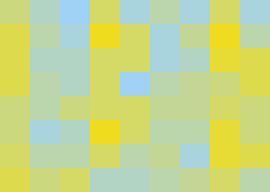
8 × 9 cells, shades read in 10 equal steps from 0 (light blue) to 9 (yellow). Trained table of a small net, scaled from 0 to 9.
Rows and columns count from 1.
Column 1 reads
5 7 7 7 5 5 6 7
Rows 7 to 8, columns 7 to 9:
1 8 7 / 4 6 3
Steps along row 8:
down up down same up up up down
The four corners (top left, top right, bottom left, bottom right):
5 1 7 3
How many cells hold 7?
7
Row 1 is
5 2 0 6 1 3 1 6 1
